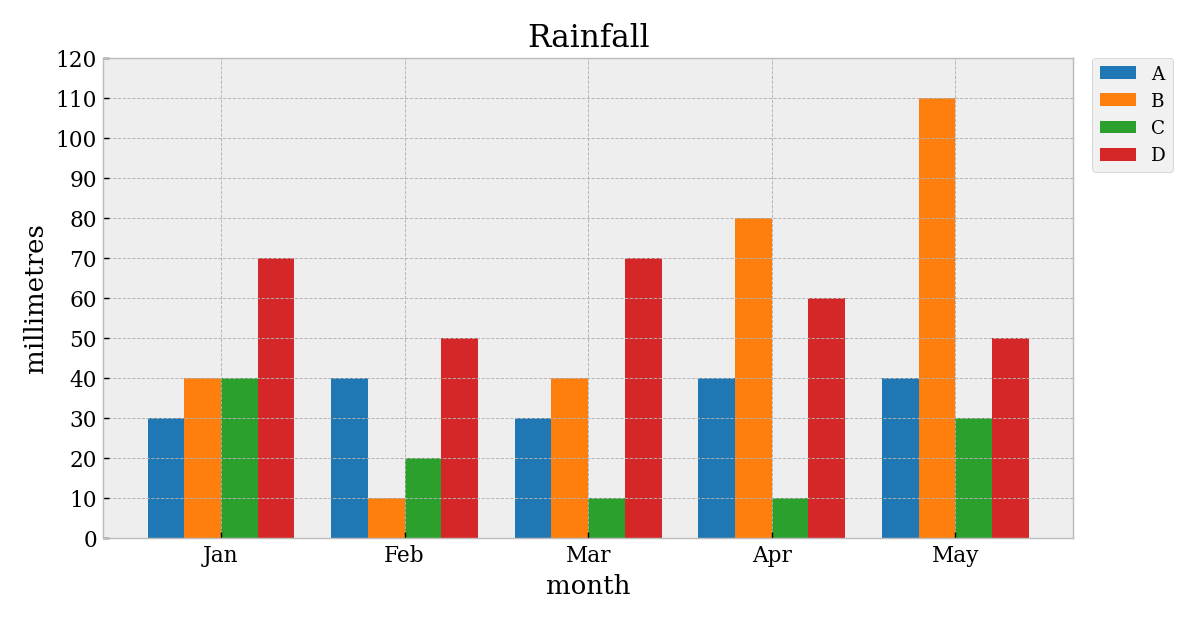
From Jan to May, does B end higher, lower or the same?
higher
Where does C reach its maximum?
Jan
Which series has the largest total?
D
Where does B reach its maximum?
May
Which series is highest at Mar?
D
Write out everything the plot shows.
Title: Rainfall
x-axis: month, ticks Jan Feb Mar Apr May
y-axis: millimetres, ticks 0 10 20 30 40 50 60 70 80 90 100 110 120
Legend: A, B, C, D
Values:
A: 30 40 30 40 40
B: 40 10 40 80 110
C: 40 20 10 10 30
D: 70 50 70 60 50
